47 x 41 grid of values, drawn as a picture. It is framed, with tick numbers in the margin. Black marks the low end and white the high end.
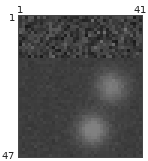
Histogram: skewed, a long tail of high values. Odd rows or columns: none. Seam: horizontal, 30% of the way down, the bottom part calmer. Bumps: two.
